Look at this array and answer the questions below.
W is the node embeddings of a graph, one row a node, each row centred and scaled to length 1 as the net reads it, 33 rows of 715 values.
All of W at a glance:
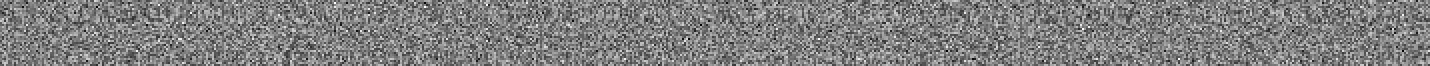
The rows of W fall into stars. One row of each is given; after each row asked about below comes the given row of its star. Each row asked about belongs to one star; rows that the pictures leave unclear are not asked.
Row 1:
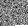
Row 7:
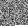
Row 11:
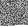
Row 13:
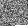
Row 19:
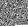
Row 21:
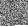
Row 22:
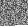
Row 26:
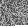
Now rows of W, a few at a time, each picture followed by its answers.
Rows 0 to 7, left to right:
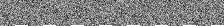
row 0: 21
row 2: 22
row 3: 26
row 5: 1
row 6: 1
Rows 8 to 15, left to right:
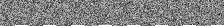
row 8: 21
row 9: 7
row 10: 22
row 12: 19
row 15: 11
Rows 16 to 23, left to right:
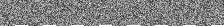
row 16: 21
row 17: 13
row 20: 11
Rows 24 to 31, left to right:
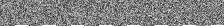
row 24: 22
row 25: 13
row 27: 19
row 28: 7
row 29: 21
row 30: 1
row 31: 11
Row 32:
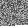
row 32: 19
